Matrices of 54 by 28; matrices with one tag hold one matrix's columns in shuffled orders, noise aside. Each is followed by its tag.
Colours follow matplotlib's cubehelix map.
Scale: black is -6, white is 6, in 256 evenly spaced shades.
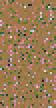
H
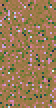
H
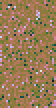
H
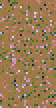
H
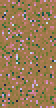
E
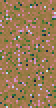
H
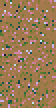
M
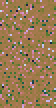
M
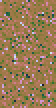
E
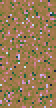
E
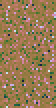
H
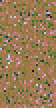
E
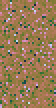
M
